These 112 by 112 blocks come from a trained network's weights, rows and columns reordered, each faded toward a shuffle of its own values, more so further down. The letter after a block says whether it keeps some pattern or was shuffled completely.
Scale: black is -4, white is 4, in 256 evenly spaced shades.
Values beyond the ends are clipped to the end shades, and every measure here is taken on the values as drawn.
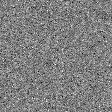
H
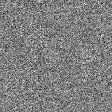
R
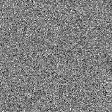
R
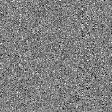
R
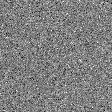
H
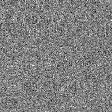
R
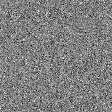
R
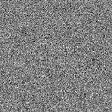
R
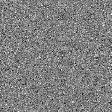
R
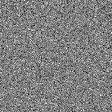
R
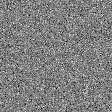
H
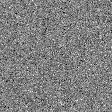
H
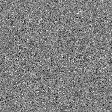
R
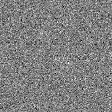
R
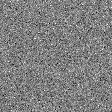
H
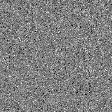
R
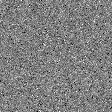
H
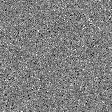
H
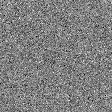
H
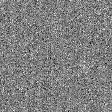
R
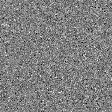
R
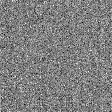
R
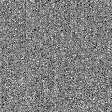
R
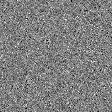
R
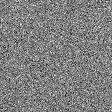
H
